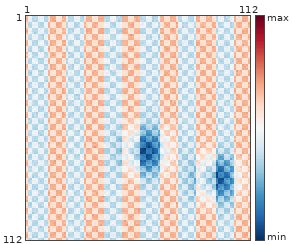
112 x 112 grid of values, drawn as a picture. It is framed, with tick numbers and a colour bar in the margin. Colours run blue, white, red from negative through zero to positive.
Lone odd cells: none. Stripes: upright, repeating 6 times. Average level on the scale: 50%. Slope: none. Dips: two.
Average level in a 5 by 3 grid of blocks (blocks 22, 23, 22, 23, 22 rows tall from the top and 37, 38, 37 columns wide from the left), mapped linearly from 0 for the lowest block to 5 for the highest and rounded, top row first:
5 5 5
5 5 5
5 2 5
5 2 0
5 5 4
